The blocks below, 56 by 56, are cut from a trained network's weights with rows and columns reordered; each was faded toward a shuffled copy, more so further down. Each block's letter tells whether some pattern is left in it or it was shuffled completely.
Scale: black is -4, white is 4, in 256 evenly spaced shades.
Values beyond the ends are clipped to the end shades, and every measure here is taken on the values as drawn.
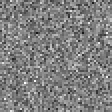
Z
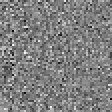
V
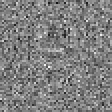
V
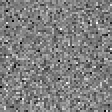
Z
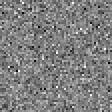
Z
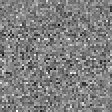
V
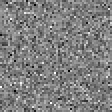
Z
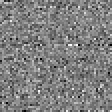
V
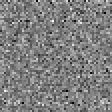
V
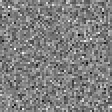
Z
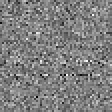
V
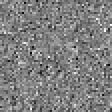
Z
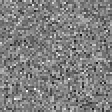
Z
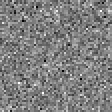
Z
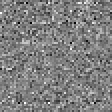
V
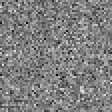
Z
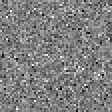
Z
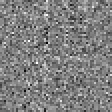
V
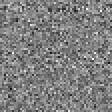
V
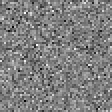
Z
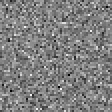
Z
